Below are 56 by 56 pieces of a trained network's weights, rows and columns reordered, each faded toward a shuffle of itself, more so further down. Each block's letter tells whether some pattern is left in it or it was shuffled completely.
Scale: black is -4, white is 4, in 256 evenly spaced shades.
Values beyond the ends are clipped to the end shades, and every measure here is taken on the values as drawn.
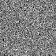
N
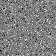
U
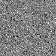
N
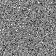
U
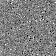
U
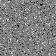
U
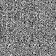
N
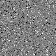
U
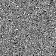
U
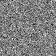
U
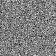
U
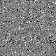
N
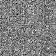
N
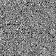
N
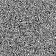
U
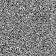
U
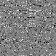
N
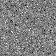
U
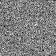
U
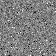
U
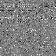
N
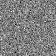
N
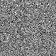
N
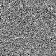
N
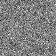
U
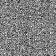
N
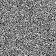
U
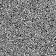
U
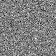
U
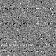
N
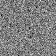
U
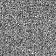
N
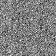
N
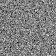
U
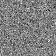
U
